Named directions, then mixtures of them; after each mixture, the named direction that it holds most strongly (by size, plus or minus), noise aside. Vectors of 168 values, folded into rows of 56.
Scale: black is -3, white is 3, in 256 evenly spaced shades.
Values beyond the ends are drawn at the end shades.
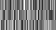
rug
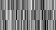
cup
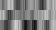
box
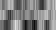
box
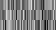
cup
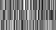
rug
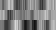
box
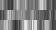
box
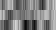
box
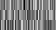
rug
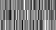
rug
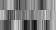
box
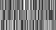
rug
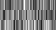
rug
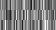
cup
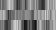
box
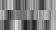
box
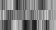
box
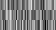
cup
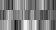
box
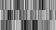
box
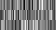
rug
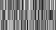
rug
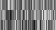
cup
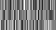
rug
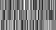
rug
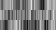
box
